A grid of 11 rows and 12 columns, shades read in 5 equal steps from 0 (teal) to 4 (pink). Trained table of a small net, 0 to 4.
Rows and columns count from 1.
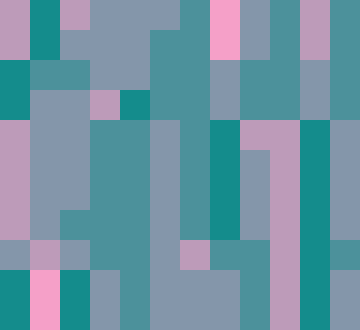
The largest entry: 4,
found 4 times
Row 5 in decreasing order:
3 3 3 2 2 2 2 1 1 1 0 0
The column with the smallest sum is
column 11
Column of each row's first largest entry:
8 8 4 4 1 1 1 1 2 2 2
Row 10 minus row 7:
-3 2 -2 1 0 0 1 2 -1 0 0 0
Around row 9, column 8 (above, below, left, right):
0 2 3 1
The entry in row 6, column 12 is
2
